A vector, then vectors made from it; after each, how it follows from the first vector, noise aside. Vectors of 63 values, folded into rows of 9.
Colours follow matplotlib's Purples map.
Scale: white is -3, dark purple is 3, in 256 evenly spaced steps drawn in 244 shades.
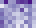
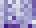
reversed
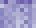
shrunk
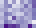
reversed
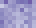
shrunk
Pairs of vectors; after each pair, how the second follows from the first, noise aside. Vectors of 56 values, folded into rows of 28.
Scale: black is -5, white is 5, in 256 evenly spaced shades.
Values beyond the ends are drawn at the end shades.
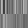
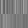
shrunk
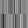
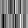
scaled up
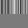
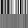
scaled up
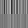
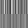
negated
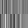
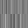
shrunk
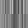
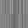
shrunk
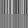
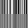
scaled up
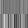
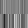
negated
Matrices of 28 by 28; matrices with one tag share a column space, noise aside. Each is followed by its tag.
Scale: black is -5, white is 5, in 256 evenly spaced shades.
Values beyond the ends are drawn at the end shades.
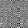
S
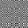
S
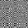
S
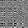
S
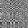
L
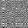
S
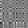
L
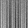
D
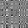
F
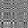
L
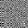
S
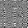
S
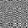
S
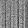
D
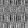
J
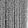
D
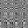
L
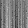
D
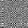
S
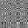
L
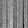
D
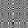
L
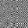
S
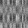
J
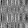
J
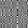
F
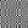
F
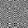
S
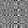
F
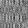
J
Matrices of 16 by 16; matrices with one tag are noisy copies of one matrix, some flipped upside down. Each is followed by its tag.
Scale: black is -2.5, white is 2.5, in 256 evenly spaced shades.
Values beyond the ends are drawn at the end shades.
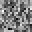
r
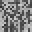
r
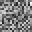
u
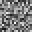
u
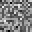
u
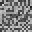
u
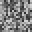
r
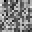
r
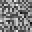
u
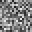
u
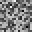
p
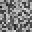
p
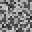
p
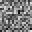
u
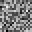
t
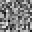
p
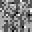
r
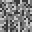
r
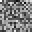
t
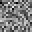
u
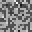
p
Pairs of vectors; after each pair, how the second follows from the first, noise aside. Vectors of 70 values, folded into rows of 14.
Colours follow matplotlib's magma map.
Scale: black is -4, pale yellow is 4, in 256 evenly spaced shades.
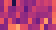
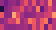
shuffled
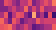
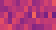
shrunk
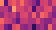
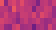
shrunk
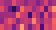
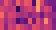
shuffled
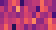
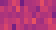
shrunk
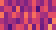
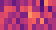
shuffled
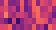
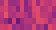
shrunk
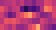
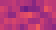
shrunk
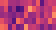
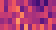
shuffled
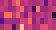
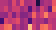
shuffled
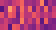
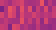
shrunk
